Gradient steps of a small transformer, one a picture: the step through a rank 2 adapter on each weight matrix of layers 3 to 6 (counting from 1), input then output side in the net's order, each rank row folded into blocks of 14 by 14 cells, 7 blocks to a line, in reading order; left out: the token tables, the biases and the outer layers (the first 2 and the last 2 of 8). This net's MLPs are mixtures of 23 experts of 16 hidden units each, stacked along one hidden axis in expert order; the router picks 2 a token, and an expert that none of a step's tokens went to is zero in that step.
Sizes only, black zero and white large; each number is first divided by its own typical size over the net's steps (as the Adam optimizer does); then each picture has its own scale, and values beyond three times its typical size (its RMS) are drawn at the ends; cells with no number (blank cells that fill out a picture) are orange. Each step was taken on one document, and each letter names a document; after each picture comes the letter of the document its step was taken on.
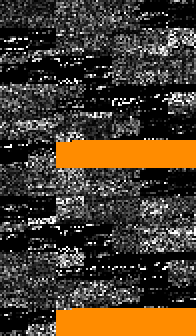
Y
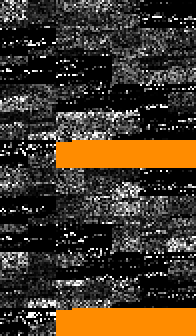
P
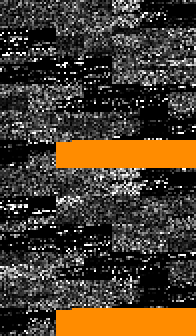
Y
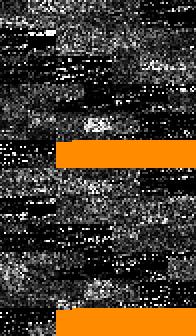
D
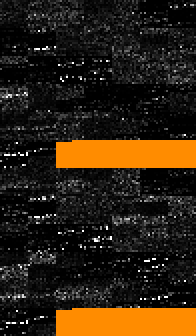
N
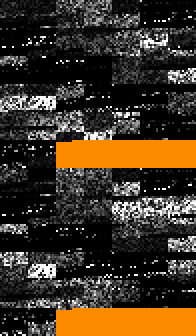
P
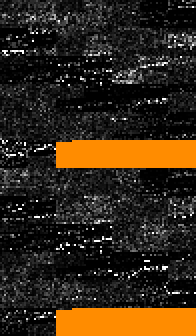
N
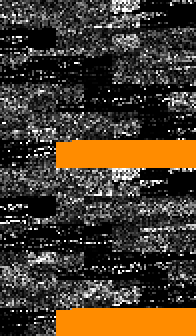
Y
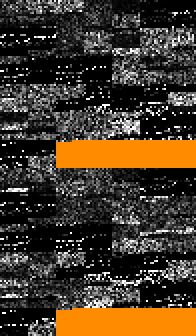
P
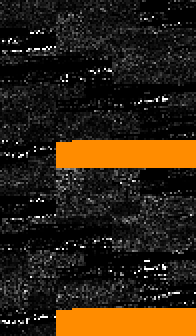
N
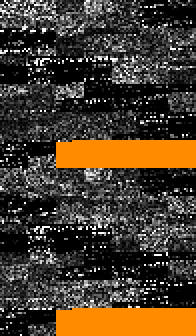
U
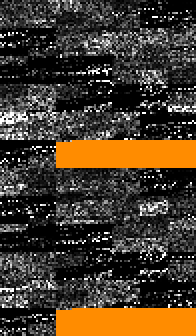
P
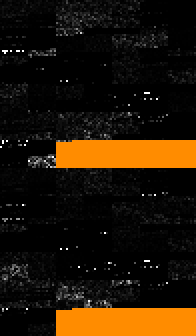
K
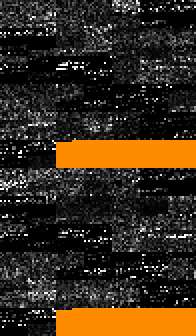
D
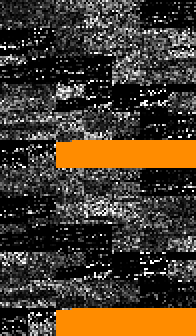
P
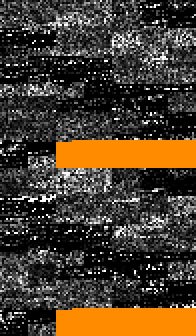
U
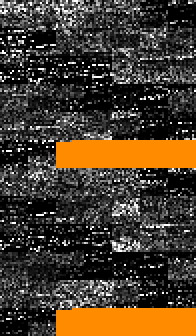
U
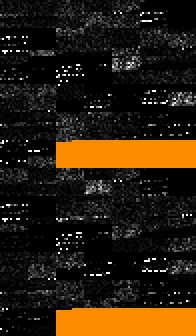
K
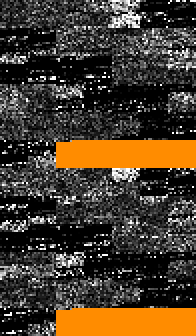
Y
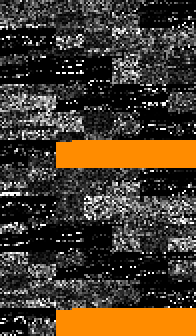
P
